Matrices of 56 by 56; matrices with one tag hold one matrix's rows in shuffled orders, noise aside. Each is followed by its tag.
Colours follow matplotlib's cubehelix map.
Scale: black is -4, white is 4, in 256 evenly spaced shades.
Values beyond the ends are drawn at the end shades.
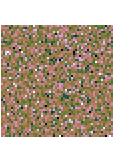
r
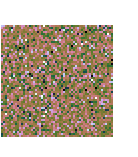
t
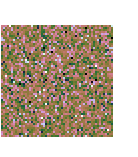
t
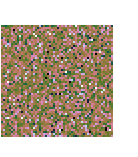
r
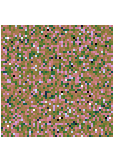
r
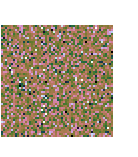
t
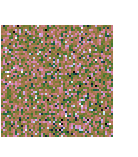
r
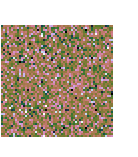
t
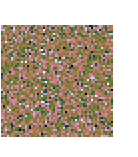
t
